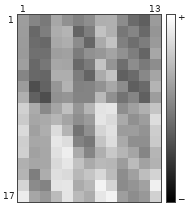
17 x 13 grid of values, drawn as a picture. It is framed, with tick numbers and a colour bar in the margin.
Ninth with the highest average: bottom middle. Seam: horizontal, 50% of the way down, the bottom part higher. Stripes: upright, repeating 3 times.
